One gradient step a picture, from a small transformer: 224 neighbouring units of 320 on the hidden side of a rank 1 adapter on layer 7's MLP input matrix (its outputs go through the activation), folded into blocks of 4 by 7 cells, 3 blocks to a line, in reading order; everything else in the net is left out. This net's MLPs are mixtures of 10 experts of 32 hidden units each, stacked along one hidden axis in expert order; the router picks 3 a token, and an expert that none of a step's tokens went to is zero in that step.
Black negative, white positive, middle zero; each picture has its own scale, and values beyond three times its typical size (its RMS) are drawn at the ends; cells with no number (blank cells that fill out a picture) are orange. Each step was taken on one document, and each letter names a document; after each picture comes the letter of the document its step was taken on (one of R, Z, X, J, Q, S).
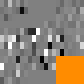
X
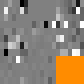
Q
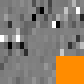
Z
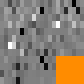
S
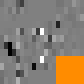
X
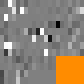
X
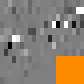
Q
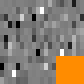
Z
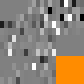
S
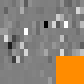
Q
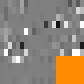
Q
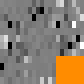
Z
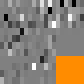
S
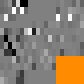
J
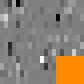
X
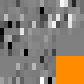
S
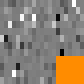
Z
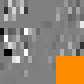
J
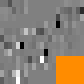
X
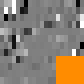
Q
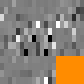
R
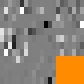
J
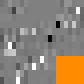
X
